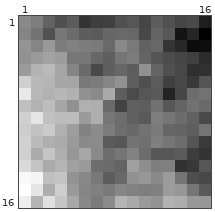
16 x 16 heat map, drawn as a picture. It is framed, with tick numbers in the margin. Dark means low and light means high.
Ninth with the lowest average: top right. Slope: up to the bottom left. Ninth with the highest average: bottom left. Histogram: bell-shaped.
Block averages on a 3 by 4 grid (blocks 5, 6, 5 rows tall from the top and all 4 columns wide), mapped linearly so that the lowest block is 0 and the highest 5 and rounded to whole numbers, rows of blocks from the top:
3220 / 5321 / 5332
